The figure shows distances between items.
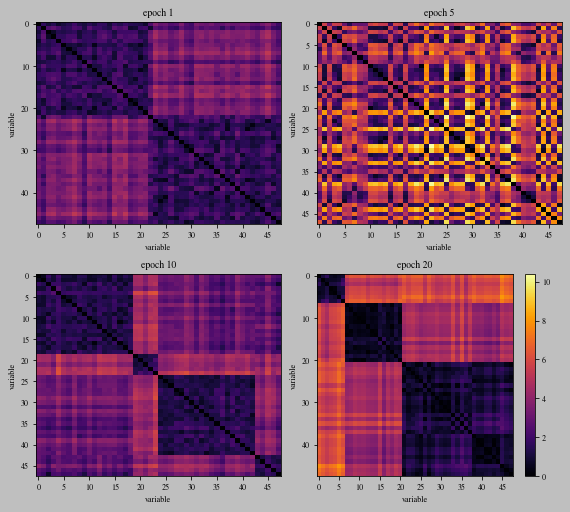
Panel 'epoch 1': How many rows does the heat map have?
48
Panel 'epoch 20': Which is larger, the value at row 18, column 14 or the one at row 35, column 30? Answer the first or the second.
the second
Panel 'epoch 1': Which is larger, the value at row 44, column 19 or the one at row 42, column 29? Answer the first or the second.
the first
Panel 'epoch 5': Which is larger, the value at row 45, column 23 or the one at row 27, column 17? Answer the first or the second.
the second
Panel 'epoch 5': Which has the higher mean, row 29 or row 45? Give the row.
29
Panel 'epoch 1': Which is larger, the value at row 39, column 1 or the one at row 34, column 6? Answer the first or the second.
the second
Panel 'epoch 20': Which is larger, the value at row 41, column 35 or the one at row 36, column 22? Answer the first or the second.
the first
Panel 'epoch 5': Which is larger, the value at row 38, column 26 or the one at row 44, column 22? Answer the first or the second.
the second
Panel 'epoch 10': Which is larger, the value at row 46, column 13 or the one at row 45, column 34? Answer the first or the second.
the second
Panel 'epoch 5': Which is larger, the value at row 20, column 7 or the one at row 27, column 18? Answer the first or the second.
the first
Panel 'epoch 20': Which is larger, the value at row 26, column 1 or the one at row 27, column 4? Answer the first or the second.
the second
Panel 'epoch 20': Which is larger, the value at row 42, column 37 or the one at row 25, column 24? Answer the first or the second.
the first
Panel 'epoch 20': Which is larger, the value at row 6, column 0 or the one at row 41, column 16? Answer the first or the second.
the second
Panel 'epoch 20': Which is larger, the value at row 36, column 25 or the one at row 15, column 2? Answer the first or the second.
the second
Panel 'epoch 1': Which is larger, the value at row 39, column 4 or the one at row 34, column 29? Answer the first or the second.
the first
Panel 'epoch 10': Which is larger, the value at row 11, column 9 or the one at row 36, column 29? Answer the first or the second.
the second
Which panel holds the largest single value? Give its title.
epoch 5
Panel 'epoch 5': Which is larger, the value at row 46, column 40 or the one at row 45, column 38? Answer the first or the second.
the second
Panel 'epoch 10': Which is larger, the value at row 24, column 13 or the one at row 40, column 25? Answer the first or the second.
the first
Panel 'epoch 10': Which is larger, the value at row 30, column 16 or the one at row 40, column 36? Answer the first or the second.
the first
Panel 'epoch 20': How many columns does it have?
48
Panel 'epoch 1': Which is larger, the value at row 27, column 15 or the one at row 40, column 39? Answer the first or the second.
the first
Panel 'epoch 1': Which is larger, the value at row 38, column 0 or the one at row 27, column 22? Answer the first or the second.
the first
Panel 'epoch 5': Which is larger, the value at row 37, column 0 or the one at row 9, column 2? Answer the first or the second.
the first
